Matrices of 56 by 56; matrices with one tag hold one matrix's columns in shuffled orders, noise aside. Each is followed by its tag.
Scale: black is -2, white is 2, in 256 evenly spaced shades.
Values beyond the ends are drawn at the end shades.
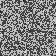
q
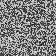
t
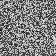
t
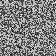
t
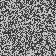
q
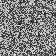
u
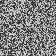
q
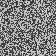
q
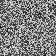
t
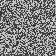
t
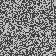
u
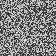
t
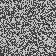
t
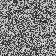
u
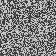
u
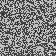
t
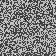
t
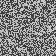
u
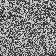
t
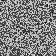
t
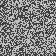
t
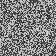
u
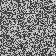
u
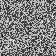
t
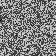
u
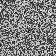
q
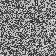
u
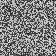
t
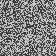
t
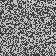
t
